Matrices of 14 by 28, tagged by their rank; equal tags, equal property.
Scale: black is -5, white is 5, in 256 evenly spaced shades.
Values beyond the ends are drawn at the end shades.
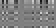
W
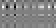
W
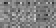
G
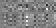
G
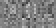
G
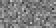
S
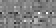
G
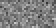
S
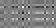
W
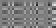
W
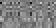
G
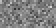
S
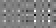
W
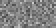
S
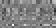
G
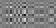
W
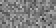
S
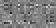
G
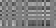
W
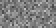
S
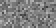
S
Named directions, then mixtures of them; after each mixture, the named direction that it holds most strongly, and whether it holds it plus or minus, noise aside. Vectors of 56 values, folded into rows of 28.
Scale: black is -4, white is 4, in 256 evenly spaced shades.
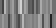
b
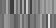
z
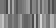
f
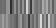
z, plus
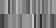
f, minus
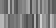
f, plus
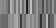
z, minus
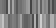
f, plus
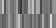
b, minus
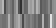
b, minus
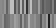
z, minus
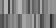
f, minus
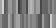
b, minus
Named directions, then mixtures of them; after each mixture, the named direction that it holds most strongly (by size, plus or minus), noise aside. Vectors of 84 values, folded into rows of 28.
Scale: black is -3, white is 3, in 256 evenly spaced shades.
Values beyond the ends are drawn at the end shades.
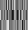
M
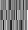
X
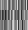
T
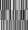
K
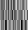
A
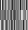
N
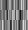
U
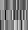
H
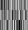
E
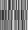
T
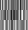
N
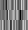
U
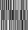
K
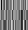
N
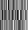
E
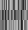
T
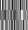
N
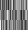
K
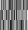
X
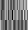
A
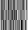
A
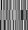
N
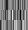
H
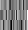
X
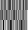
X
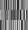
H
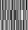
N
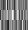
M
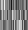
E
